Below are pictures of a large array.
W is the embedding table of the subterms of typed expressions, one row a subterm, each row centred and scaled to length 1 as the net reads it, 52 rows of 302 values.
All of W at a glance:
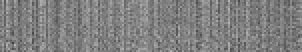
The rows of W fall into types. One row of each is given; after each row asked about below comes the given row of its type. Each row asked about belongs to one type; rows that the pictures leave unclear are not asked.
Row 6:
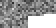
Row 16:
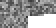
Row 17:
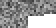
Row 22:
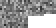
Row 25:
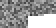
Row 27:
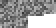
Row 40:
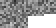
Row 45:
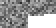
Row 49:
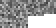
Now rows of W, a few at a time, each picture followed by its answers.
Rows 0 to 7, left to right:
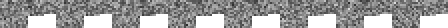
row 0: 17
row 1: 25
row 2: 16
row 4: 17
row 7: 25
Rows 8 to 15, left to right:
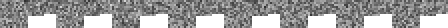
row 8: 49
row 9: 27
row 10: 22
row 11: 40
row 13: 25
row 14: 40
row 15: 45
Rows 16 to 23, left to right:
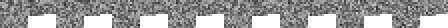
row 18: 22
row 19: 25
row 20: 16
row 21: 25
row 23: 25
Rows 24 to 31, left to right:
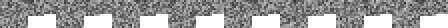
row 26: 49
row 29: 40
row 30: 17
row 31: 6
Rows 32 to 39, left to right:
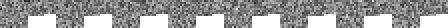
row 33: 40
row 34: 17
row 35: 17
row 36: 16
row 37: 27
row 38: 16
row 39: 40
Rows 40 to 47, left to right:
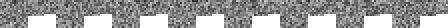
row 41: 40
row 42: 49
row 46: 16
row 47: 17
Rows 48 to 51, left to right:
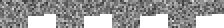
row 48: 49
